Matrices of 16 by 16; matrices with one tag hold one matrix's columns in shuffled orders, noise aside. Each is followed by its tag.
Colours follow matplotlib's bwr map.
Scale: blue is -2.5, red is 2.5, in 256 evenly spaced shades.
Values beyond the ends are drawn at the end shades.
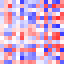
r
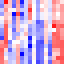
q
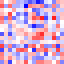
r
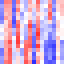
q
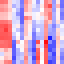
q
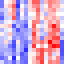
q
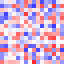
r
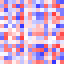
r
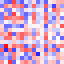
r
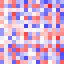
r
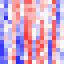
q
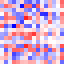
r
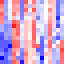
q
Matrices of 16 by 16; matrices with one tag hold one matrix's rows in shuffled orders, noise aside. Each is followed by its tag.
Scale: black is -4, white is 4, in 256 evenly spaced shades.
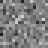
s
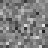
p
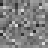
s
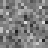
p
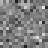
p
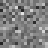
s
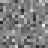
s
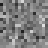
s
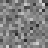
p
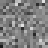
s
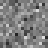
p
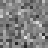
p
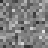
s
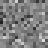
s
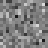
p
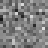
s
